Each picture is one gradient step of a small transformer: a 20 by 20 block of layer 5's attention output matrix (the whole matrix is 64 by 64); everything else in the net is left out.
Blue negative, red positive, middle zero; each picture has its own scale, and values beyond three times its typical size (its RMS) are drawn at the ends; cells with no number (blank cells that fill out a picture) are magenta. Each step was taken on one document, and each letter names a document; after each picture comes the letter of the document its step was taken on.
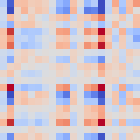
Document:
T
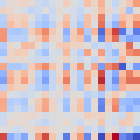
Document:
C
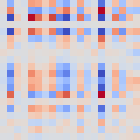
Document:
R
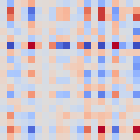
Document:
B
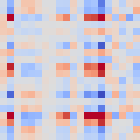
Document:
T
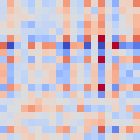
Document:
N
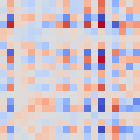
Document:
N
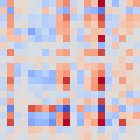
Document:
N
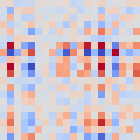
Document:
B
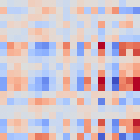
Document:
C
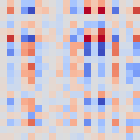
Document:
B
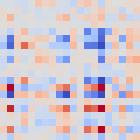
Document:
T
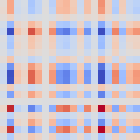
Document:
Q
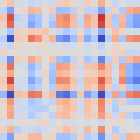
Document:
Q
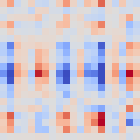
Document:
T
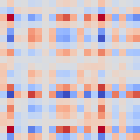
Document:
Q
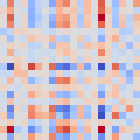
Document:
R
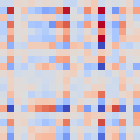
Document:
N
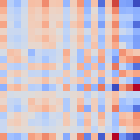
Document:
C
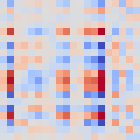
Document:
T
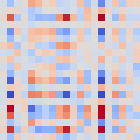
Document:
R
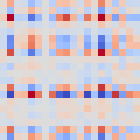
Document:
Q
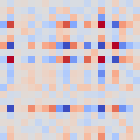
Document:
N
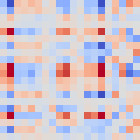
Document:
T
